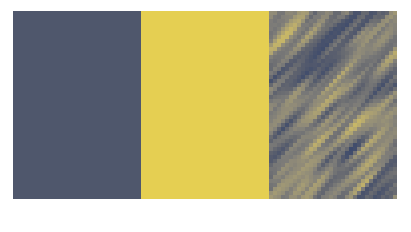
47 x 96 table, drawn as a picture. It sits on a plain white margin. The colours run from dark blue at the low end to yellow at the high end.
The table splits into one row of 3 panels. Panel 1,1: low, flat. Panel 1,2: very high, flat. Panel 1,3: middling, slanting up to the right, strong in contrast.
